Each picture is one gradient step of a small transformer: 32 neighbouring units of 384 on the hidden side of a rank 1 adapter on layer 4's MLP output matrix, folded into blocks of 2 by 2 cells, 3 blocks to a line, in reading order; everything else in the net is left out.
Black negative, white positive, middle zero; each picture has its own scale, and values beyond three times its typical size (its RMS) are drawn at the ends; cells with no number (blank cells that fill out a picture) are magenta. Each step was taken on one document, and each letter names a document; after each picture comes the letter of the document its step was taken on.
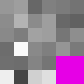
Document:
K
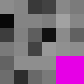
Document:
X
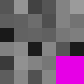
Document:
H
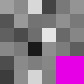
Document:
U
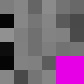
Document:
X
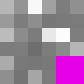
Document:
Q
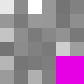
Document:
Q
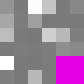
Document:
Q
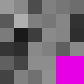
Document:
K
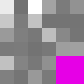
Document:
Q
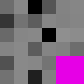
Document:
U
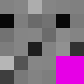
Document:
H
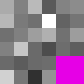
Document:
K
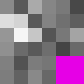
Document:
K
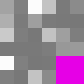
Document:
Q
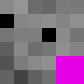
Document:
X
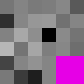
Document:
X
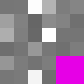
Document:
U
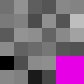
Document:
H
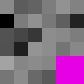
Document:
K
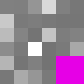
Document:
U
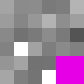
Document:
K
